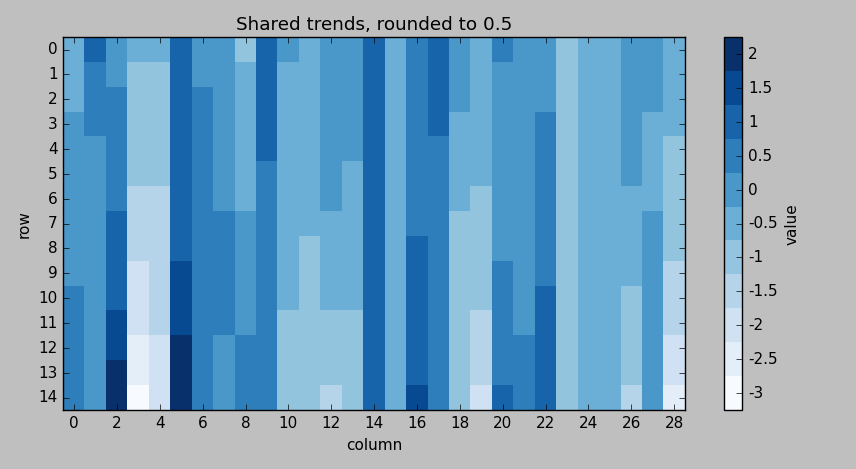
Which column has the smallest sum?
3
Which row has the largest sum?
0
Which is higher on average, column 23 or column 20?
column 20
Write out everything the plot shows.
Title: Shared trends, rounded to 0.5
x-axis: column, ticks 0 2 4 6 8 10 12 14 16 18 20 22 24 26 28
y-axis: row, ticks 0 1 2 3 4 5 6 7 8 9 10 11 12 13 14 (0 at the top)
Colour bar: value, ticks -3 -2.5 -2 -1.5 -1 -0.5 0 0.5 1 1.5 2
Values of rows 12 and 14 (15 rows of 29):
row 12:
0.5 0 1.5 -2.5 -2 2 0.5 0 0.5 0.5 -1 -1 -1 -1 1 -0.5 1 0.5 -1 -1.5 0.5 0.5 1 -1 -0.5 -0.5 -1 0 -2
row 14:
0.5 0 2 -3 -2 2 0.5 0 0.5 0.5 -1 -1 -1.5 -1 1 -0.5 1.5 0.5 -1 -2 1 0.5 1 -1 -0.5 -0.5 -1.5 0 -2.5
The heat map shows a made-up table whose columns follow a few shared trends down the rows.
